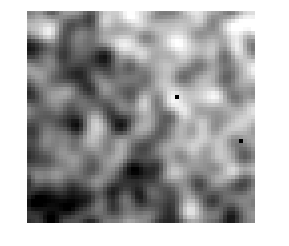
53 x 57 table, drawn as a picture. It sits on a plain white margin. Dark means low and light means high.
Odd rows or columns: none. Mirror symmetry: none. Histogram: bell-shaped. Average level on the scale: 50%. Lone odd cells: 2, each lower than its neighbours. Ninth with the lowest average: bottom left. Slope: up to the top right. Grain: blotchy.
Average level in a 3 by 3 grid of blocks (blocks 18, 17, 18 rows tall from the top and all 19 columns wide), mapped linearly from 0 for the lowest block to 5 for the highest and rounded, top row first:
2 5 5 / 2 3 5 / 0 1 3
